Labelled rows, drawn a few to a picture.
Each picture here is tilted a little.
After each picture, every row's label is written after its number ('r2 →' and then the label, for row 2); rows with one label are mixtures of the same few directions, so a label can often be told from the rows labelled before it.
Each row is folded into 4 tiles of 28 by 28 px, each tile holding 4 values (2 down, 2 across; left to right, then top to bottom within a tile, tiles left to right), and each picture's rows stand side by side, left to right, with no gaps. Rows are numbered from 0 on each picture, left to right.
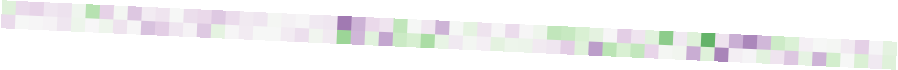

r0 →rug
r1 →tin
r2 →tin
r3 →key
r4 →tin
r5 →tin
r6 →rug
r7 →tin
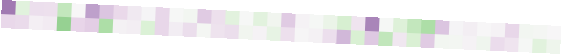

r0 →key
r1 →tin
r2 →key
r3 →rug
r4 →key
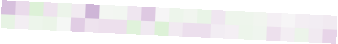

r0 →rug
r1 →rug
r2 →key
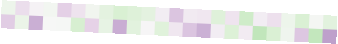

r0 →tin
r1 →key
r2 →tin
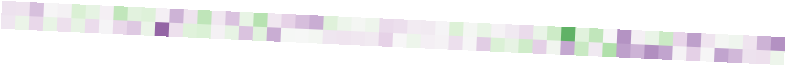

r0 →rug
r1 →rug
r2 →rug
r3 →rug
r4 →tin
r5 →key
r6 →tin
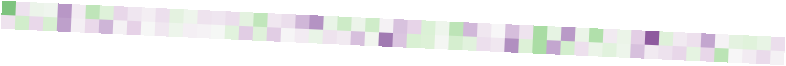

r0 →key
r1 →key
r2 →rug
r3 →rug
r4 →key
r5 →rug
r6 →rug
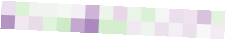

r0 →key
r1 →rug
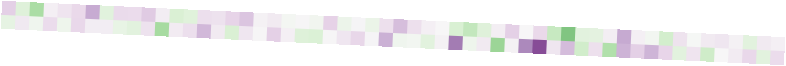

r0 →rug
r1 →rug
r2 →key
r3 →rug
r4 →key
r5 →key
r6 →tin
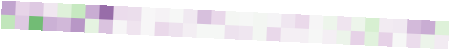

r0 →tin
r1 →tin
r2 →rug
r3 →rug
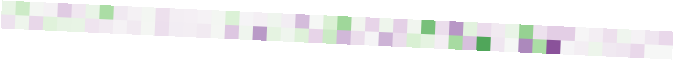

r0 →tin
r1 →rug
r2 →tin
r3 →rug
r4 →tin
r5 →tin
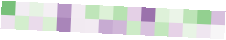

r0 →key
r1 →rug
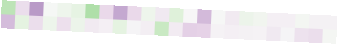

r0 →rug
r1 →rug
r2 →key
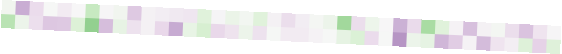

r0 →key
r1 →key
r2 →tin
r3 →key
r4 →tin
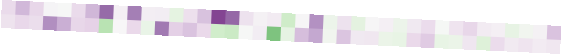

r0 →tin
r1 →tin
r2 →rug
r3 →key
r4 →tin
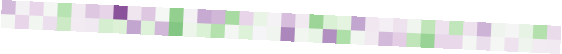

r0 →key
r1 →key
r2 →key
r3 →key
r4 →rug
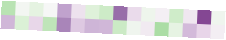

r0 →key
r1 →rug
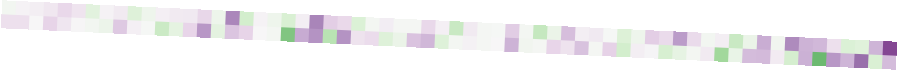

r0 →rug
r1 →key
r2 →key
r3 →key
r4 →key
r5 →key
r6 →rug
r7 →tin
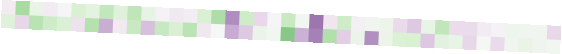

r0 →tin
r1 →tin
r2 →key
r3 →tin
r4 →key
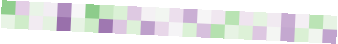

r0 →key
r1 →tin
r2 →key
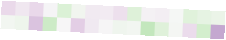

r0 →rug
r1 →tin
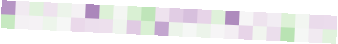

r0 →rug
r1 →rug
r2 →key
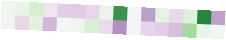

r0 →rug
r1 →rug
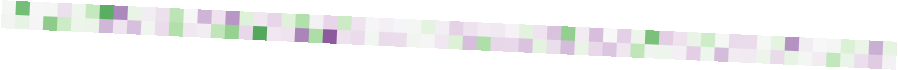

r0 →tin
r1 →key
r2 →tin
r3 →rug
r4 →tin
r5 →rug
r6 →rug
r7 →rug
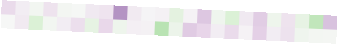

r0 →tin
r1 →rug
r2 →rug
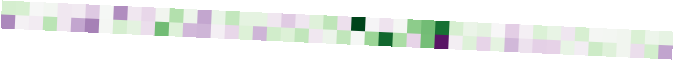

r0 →key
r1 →rug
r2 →tin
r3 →tin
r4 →key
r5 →tin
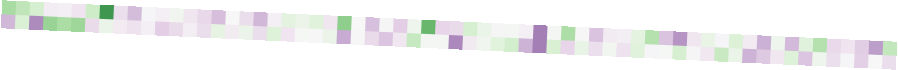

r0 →tin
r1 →tin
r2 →rug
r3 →rug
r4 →key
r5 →rug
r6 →rug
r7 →rug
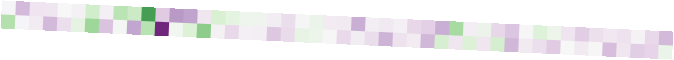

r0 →key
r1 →rug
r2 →rug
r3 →tin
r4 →key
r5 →tin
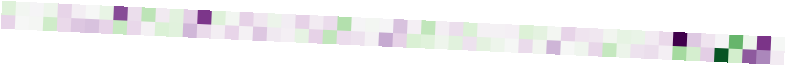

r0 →key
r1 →rug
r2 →tin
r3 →rug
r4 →tin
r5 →rug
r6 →rug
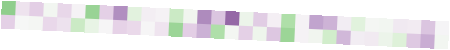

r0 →rug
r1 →key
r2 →key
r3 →key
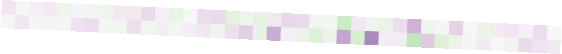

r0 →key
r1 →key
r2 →rug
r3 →tin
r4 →rug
